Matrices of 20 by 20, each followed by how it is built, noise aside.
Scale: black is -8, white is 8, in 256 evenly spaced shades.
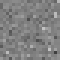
noise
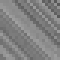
Toeplitz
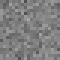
noise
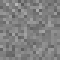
noise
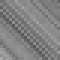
Toeplitz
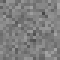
noise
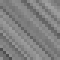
Toeplitz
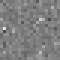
noise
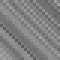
Toeplitz
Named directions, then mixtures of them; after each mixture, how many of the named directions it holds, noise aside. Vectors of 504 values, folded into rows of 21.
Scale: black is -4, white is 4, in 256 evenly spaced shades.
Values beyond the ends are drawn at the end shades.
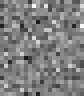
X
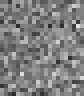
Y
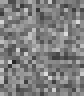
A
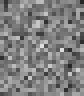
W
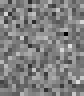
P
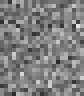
one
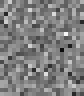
two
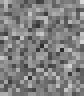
one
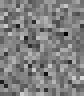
three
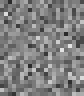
three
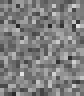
one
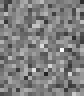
two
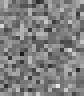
two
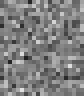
three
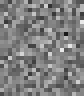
three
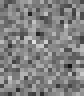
three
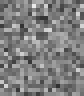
three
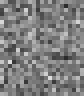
one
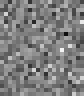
two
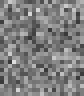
two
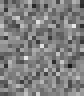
two
